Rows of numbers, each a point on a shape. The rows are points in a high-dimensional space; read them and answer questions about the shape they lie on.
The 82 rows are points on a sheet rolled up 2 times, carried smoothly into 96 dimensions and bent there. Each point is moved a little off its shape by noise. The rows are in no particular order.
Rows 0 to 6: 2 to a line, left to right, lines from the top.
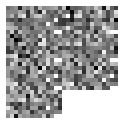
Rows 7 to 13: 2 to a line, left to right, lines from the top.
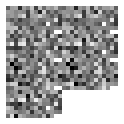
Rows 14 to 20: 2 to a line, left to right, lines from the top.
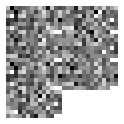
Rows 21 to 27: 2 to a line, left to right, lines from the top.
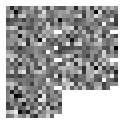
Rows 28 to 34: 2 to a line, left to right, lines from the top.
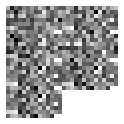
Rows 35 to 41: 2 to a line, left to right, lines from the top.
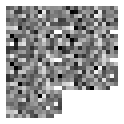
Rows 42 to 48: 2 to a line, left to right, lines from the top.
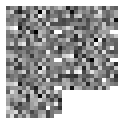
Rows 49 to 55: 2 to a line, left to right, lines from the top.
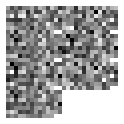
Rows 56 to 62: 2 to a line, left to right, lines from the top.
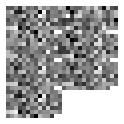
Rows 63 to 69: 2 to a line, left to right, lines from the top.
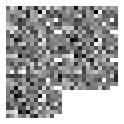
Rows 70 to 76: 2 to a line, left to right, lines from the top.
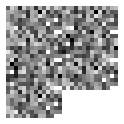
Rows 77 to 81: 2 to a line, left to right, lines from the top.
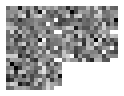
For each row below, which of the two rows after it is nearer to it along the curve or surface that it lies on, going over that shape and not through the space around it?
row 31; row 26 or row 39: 26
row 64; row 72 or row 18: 72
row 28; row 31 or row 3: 31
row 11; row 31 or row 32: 32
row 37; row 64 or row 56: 56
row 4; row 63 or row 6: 63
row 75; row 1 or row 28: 28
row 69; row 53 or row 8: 53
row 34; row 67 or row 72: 72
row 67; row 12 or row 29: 29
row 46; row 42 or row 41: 41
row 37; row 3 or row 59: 59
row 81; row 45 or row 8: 45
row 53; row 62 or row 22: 62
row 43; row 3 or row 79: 79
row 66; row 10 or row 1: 1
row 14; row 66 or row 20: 66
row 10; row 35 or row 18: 35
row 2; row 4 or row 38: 38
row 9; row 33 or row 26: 26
